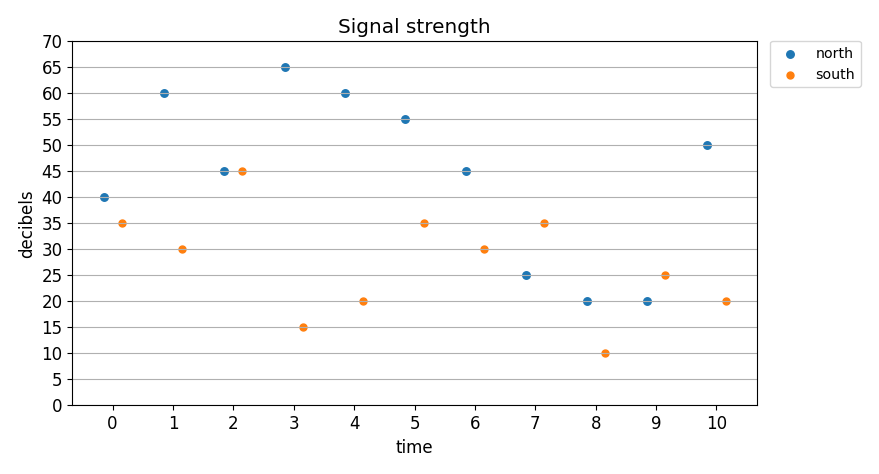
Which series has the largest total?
north
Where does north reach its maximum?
3
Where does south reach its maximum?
2
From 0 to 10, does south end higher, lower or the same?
lower
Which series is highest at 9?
south
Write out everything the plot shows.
Title: Signal strength
x-axis: time, ticks 0 1 2 3 4 5 6 7 8 9 10
y-axis: decibels, ticks 0 5 10 15 20 25 30 35 40 45 50 55 60 65 70
Legend: north, south
Values:
north: 40 60 45 65 60 55 45 25 20 20 50
south: 35 30 45 15 20 35 30 35 10 25 20
